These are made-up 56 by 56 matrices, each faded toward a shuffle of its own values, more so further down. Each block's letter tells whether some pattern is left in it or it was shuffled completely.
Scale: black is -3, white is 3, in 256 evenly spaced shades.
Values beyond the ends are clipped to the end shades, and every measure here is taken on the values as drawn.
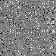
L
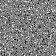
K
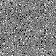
L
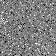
K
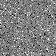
K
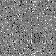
L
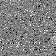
L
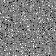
L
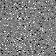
L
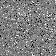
K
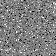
K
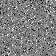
K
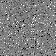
L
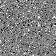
L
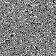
L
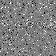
L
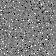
K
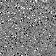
L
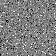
K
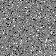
L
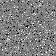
K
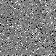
L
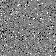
L
